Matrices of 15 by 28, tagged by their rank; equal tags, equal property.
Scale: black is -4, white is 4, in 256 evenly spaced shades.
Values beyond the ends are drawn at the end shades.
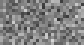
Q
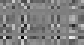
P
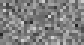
Q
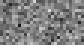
Q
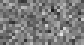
Q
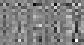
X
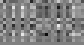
P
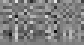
X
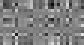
P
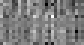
X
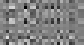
P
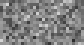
Q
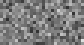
Q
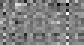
X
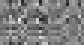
X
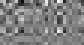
P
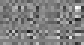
X
